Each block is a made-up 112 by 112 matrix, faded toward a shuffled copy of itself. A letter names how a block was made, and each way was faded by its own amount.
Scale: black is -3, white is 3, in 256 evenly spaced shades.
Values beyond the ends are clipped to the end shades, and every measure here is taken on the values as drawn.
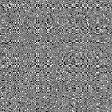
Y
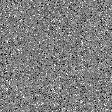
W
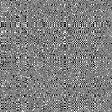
Y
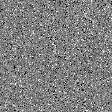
W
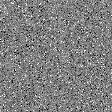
W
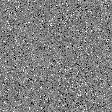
W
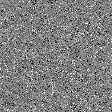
W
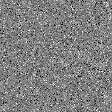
W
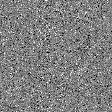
W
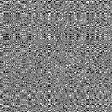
Y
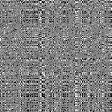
Y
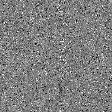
W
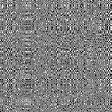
Y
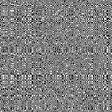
Y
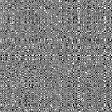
Y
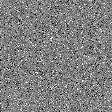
W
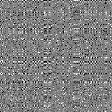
Y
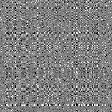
Y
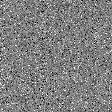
W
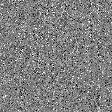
W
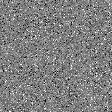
W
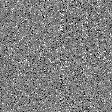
W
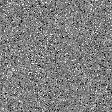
W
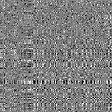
Y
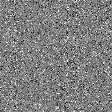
W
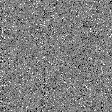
W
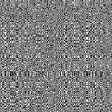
Y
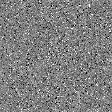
W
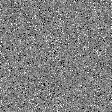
W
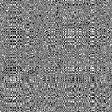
Y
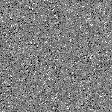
W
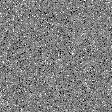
W
